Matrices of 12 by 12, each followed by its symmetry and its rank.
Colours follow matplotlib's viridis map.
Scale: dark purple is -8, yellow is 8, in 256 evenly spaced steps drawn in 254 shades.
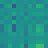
neither, rank two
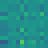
neither, rank two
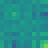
symmetric, rank two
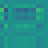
neither, rank one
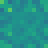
symmetric, rank two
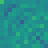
symmetric, full rank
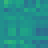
neither, rank two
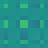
symmetric, rank one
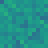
symmetric, full rank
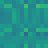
neither, rank two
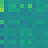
neither, rank two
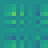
symmetric, rank one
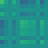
symmetric, rank one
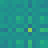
symmetric, rank two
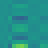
neither, rank one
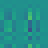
neither, rank one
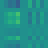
neither, rank one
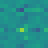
neither, rank two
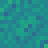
symmetric, full rank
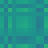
symmetric, rank one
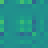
symmetric, rank one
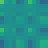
symmetric, rank one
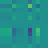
neither, rank one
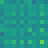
symmetric, rank two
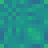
symmetric, rank two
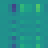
neither, rank one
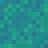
symmetric, full rank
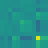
symmetric, rank two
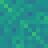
symmetric, full rank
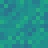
symmetric, full rank
